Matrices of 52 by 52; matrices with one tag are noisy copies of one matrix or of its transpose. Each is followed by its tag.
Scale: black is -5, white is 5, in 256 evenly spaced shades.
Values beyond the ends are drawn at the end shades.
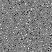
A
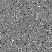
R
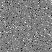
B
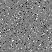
R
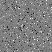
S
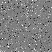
B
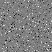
A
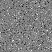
R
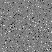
A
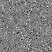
A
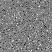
R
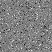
R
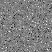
A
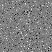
A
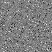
A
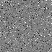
B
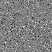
A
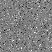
R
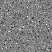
A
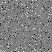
B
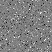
R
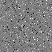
S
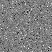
A
